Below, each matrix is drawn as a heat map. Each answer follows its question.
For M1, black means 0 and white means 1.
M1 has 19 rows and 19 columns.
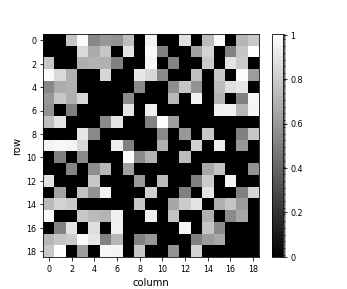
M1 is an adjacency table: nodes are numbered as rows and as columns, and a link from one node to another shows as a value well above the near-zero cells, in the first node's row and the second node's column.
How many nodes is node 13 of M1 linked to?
9
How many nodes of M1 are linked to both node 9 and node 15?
4
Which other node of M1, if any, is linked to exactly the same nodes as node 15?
node 2
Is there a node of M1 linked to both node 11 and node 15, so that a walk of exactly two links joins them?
yes
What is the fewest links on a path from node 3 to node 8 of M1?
1
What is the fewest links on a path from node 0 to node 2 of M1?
1
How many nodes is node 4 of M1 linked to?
10
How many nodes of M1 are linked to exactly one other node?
0
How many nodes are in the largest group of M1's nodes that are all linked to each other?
5
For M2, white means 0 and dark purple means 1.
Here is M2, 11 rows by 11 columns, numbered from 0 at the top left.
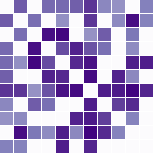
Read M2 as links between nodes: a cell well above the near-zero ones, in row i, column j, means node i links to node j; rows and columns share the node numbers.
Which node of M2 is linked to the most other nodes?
node 6
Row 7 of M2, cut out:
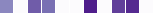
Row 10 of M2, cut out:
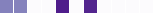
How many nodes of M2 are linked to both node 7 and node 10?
2
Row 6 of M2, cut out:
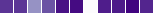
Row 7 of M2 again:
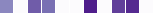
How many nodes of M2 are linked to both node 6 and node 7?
5
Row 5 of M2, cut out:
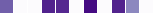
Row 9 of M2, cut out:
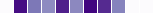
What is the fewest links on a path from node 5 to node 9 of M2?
1
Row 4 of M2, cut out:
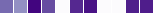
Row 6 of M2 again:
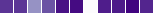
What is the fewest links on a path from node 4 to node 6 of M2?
1
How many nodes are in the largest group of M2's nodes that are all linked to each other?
5
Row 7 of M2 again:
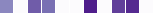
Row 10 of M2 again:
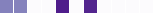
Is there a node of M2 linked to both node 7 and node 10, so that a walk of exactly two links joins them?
yes
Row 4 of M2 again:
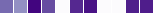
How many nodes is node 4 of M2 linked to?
8
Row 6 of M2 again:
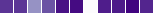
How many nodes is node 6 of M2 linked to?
10
